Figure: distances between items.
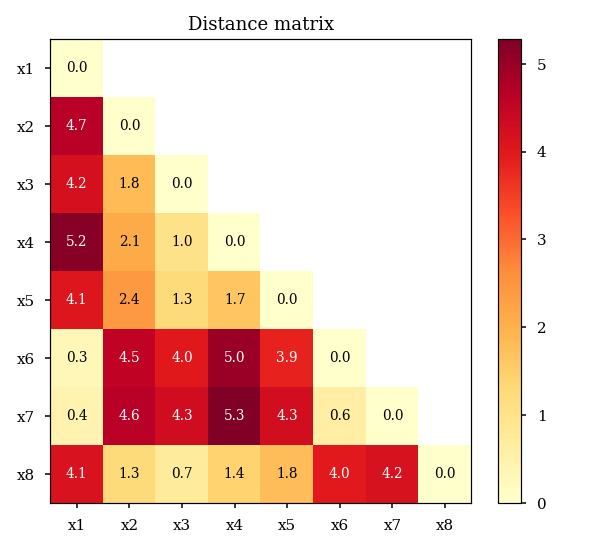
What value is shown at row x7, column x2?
4.6
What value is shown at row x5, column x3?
1.3
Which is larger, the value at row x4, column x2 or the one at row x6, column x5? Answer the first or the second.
the second
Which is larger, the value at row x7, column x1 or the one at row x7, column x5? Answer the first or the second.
the second
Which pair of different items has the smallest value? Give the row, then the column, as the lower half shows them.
x6, x1
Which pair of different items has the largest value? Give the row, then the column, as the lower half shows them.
x7, x4
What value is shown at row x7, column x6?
0.6
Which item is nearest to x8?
x3
